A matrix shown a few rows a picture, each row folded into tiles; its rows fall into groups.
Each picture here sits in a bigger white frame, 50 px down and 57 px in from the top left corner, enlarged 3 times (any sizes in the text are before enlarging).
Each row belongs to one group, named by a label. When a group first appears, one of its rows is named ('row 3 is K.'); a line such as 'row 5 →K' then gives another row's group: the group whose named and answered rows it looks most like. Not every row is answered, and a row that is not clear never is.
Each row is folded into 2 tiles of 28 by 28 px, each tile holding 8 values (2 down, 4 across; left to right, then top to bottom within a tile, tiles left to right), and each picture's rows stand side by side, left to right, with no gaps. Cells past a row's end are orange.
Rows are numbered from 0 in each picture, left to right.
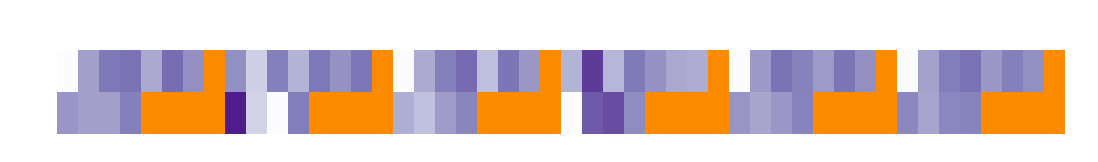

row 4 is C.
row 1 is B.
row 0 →C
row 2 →C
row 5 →C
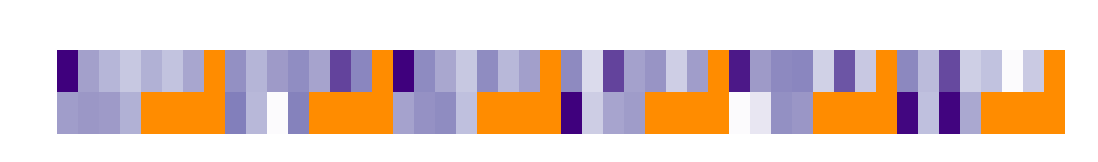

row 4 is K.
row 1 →B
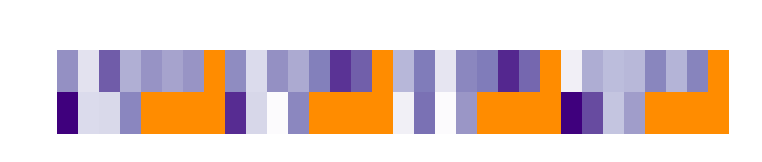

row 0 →B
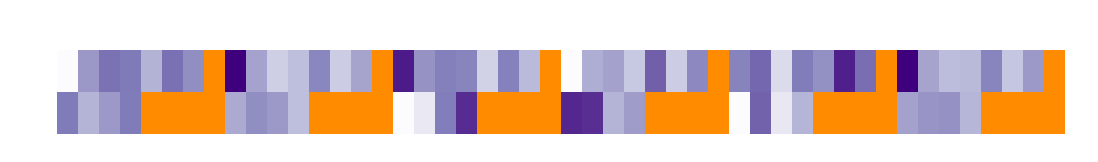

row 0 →C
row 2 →K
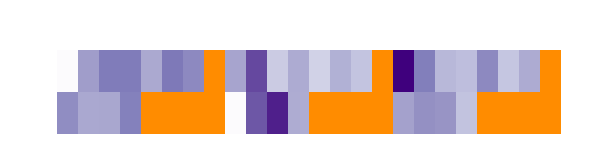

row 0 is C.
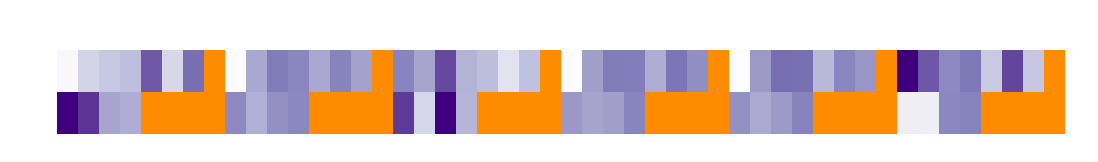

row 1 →C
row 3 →C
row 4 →C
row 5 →K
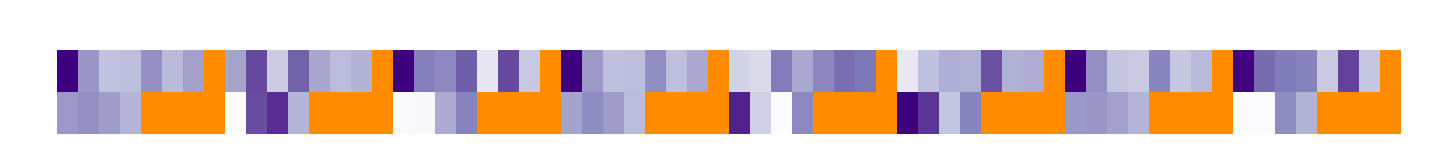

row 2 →K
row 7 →K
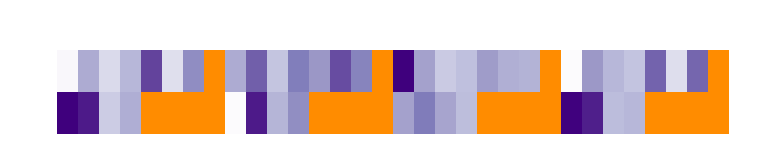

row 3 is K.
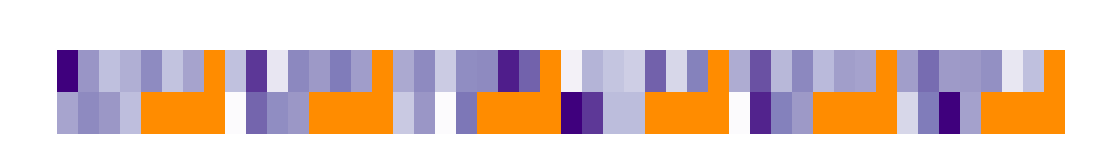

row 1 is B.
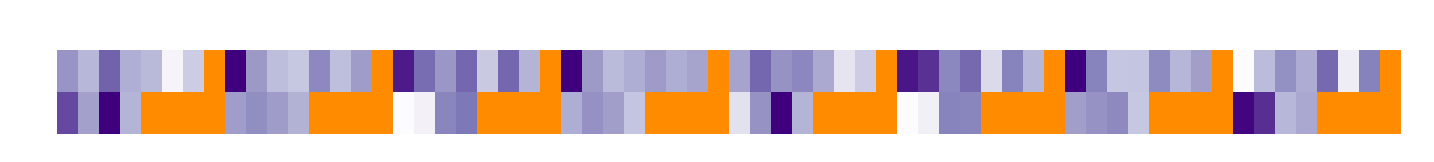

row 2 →K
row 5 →K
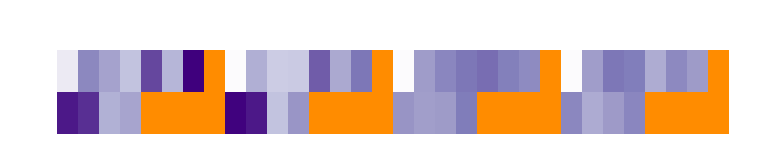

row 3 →C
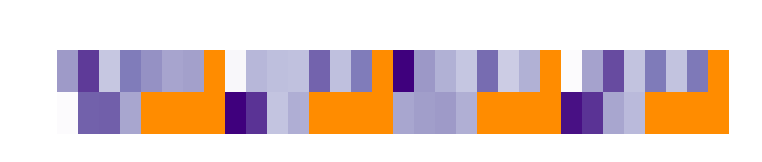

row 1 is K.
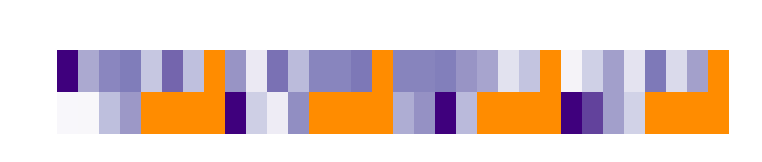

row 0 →K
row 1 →B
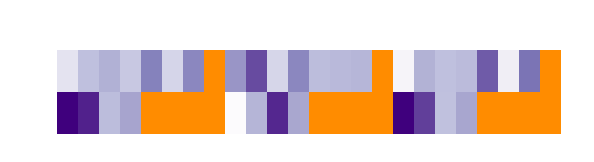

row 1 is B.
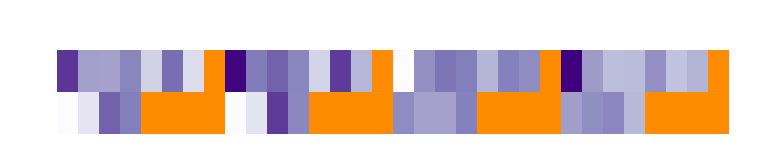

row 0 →K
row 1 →K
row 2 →C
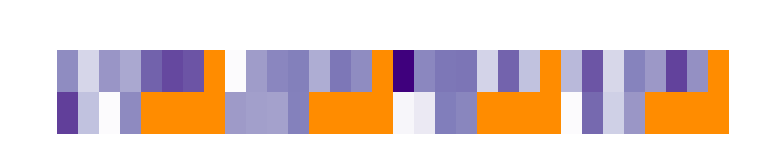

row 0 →B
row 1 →C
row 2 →K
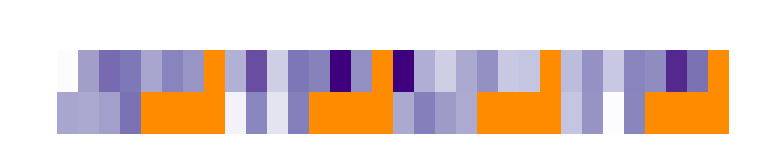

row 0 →C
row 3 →B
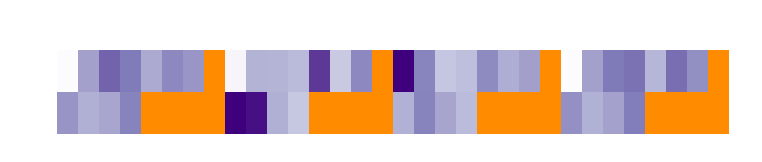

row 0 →C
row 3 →C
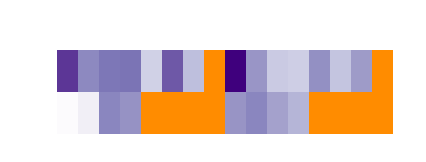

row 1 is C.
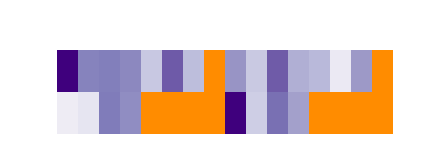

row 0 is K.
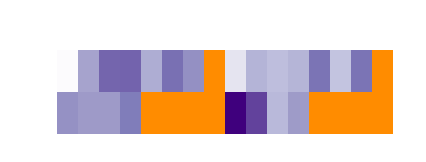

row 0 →C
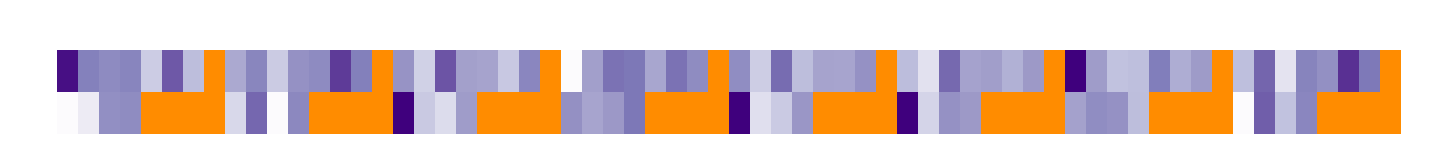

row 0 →K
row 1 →B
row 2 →B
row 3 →C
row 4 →B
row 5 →B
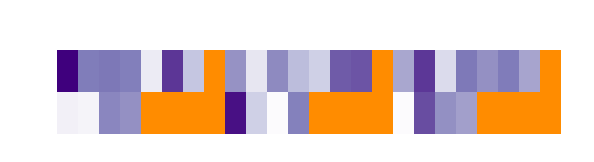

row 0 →K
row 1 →B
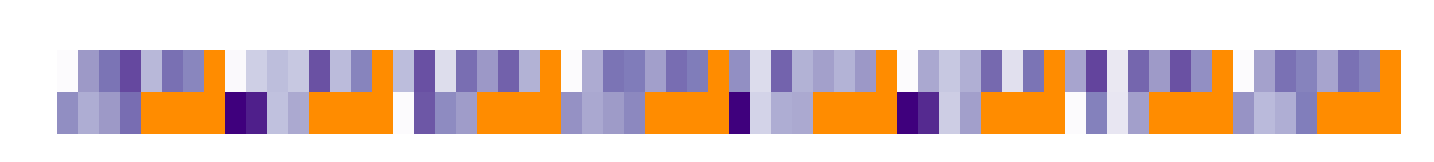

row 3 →C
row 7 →C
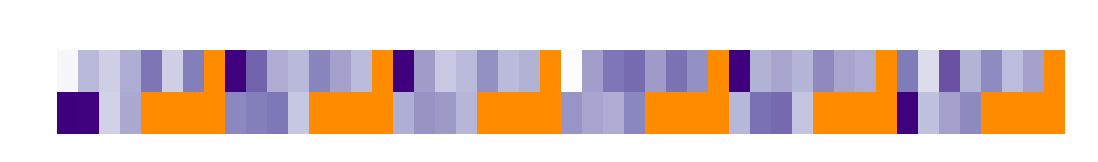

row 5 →B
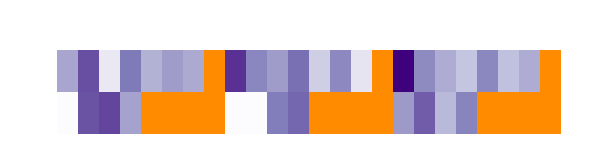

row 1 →K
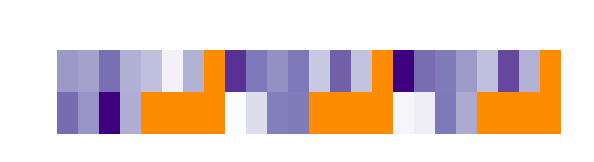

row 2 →K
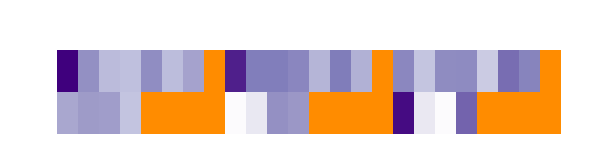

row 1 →K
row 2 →B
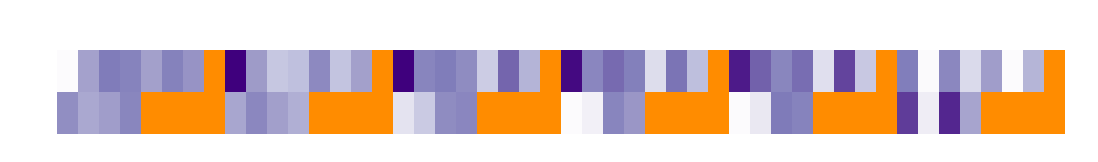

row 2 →K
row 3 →K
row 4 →K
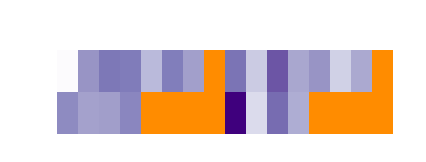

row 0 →C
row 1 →B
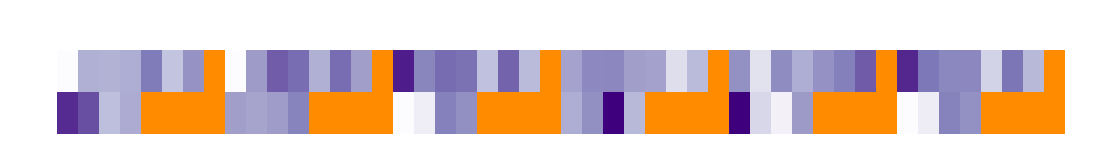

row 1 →C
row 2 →K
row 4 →B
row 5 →K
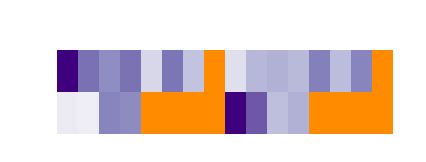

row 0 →K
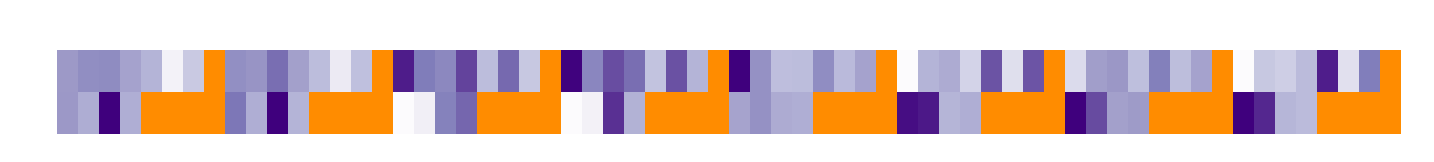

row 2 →K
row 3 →K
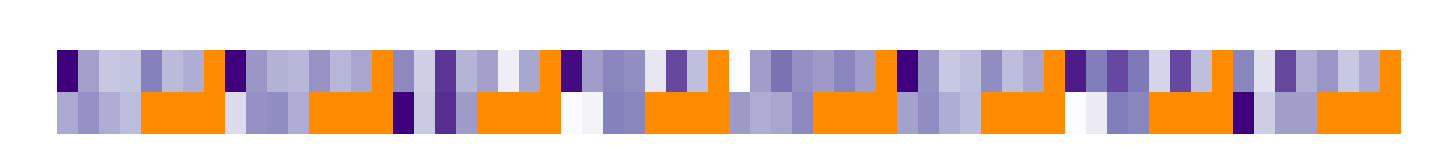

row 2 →B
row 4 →C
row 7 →B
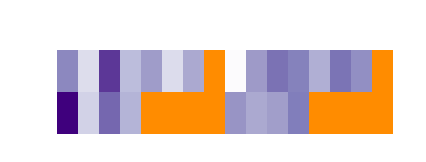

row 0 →B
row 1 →C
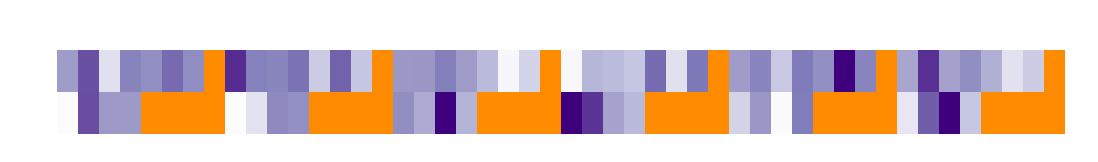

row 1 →K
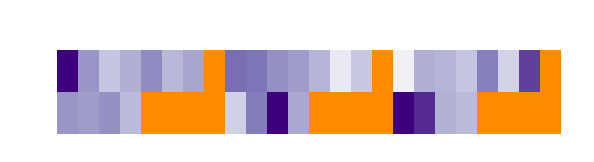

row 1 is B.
